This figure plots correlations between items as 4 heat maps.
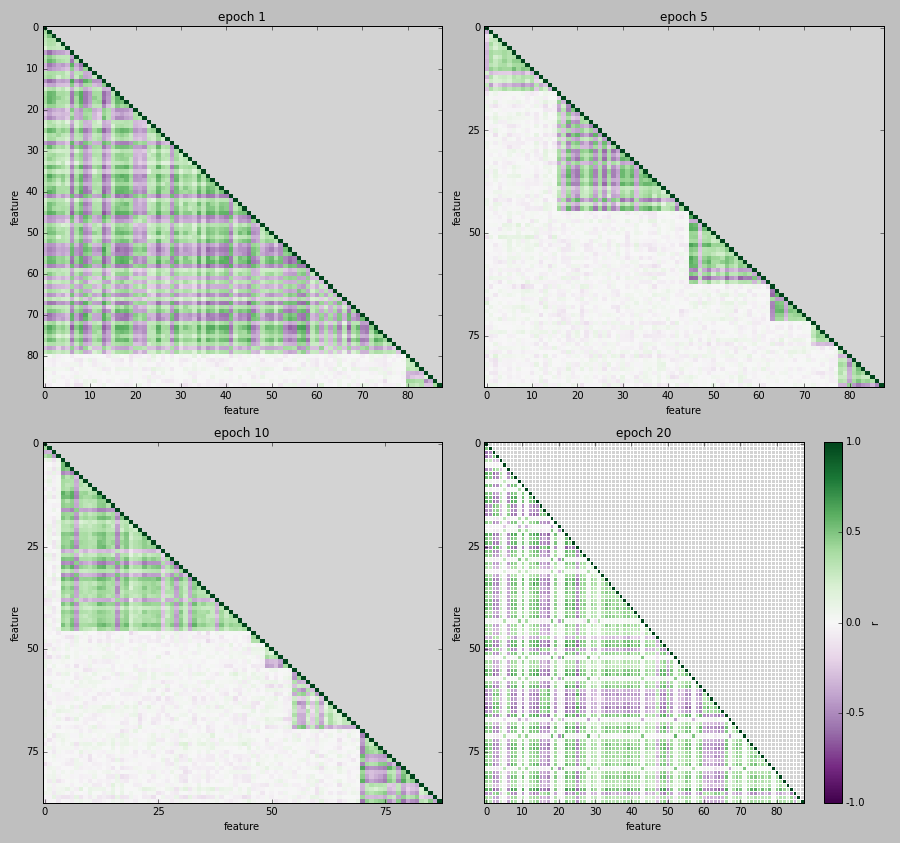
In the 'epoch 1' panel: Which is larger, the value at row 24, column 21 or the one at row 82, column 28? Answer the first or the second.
the second
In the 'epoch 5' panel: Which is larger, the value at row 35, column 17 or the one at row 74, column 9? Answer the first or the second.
the second
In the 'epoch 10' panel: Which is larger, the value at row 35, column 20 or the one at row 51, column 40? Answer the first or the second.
the first
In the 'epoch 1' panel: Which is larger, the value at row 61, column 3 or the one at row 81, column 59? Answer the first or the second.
the second
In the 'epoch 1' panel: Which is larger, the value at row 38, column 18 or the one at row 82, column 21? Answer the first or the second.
the first
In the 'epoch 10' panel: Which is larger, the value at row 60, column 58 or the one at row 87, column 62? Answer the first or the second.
the first
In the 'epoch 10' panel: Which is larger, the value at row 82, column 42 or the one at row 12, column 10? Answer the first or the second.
the second
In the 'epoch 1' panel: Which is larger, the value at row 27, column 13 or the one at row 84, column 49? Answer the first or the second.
the second
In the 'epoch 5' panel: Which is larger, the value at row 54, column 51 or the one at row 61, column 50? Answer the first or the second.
the first
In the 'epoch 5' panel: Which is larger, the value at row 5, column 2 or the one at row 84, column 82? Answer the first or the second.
the second
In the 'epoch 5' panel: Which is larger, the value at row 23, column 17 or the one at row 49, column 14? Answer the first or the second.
the second
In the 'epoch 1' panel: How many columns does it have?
88
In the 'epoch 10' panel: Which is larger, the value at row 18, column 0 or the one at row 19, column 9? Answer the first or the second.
the second
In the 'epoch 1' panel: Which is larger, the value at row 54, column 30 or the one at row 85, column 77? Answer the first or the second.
the second
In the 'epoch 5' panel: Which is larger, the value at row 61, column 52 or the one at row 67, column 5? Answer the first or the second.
the second
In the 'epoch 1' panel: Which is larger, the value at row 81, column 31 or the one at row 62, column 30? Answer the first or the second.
the second
